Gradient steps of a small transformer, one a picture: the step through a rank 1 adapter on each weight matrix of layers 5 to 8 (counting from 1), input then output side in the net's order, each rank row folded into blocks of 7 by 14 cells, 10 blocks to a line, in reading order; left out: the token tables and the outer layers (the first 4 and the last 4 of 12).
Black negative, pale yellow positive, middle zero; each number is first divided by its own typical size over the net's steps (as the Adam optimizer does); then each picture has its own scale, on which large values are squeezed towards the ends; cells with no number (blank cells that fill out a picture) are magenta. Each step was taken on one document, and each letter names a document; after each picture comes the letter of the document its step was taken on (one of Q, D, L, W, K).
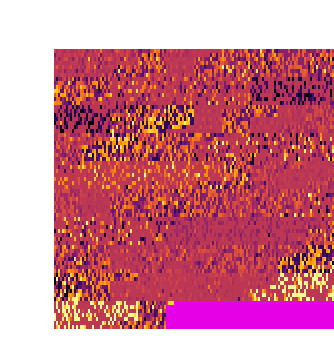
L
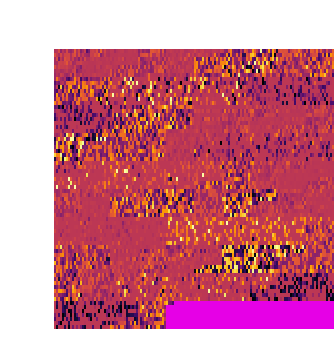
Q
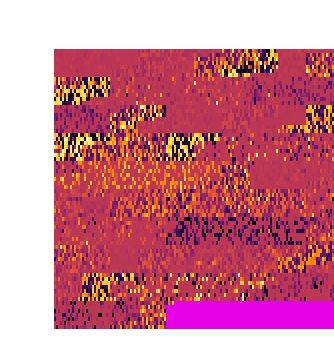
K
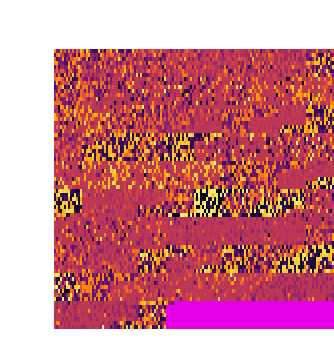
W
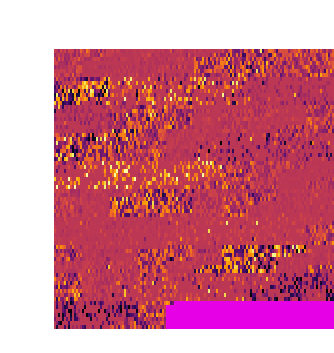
Q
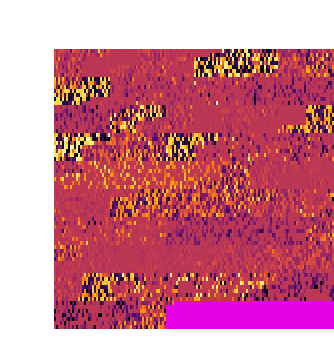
K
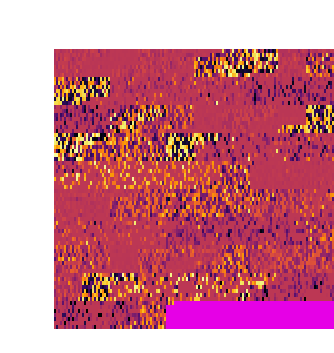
K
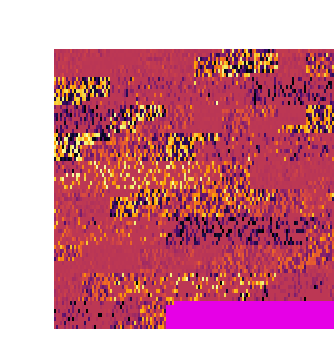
K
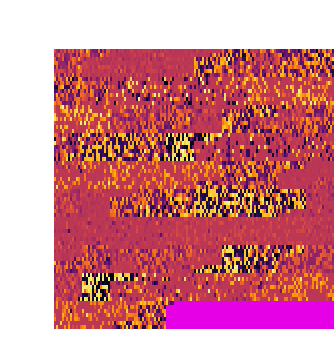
W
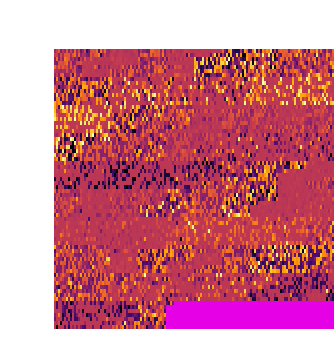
Q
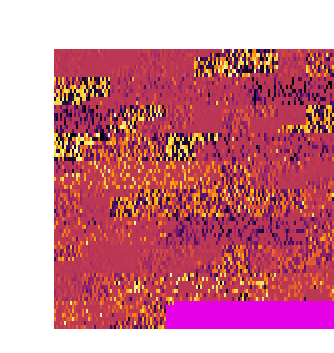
K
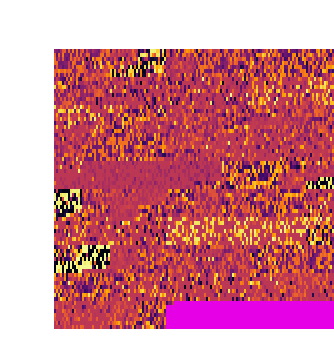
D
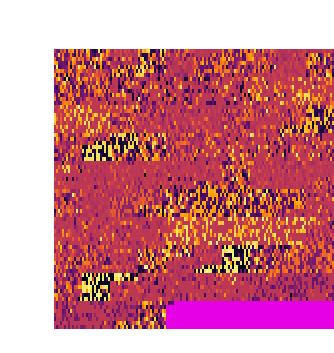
W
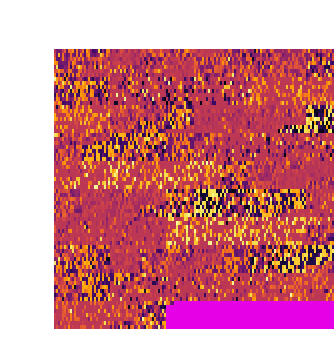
W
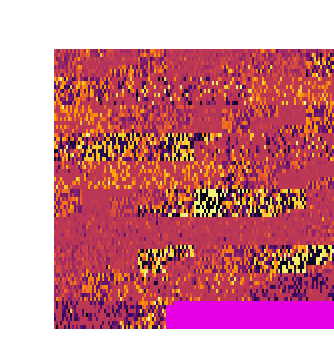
W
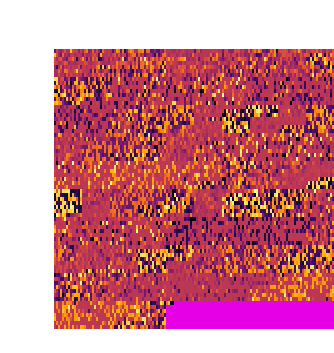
L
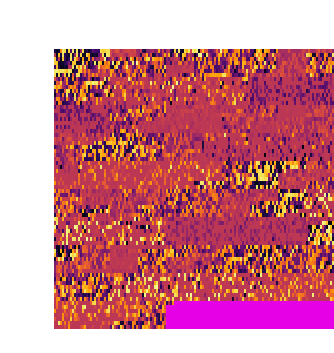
D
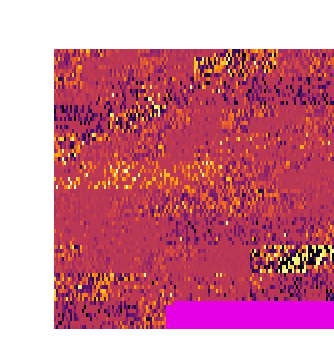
Q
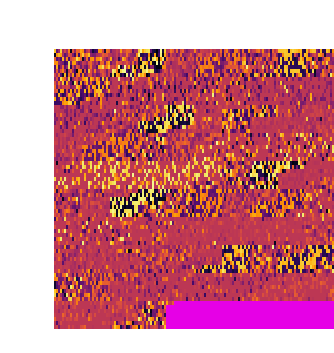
L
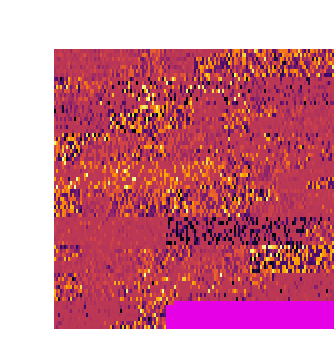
Q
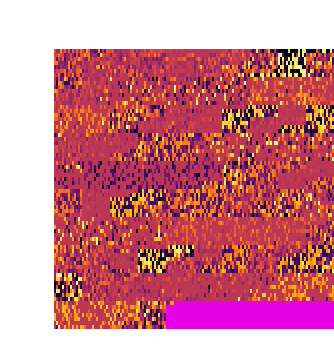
L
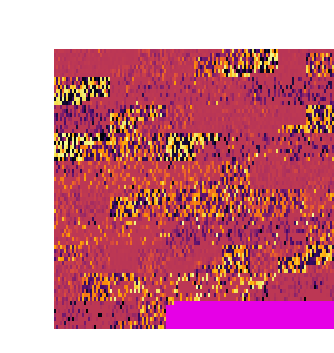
K
